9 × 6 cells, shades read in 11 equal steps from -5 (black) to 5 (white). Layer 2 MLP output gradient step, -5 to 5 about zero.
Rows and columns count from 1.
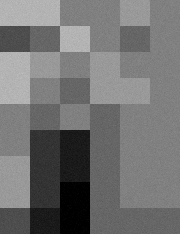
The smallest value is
-5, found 2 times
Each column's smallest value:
-2 -4 -5 -1 -1 -1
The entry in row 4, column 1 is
2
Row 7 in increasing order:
-4 -3 -1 0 0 1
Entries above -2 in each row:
6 5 6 6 6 4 4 4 3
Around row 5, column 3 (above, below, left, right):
-1 -4 -1 -1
